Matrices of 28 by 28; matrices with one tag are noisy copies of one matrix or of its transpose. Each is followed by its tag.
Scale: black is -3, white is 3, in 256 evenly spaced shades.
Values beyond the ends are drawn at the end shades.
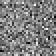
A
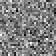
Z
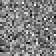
A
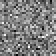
A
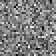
A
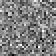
Z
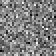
A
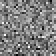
A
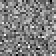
A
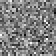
Z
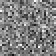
Z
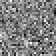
Z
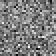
A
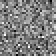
A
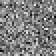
A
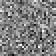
Z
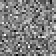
A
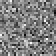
Z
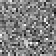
Z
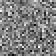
Z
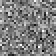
Z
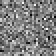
A
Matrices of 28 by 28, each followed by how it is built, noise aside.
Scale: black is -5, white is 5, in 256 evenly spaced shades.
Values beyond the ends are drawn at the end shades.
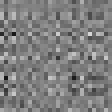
low rank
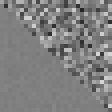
upper triangular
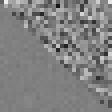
upper triangular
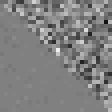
upper triangular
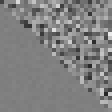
upper triangular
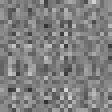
low rank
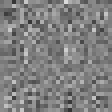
low rank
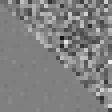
upper triangular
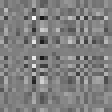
low rank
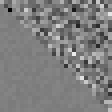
upper triangular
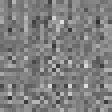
low rank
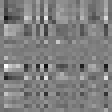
low rank
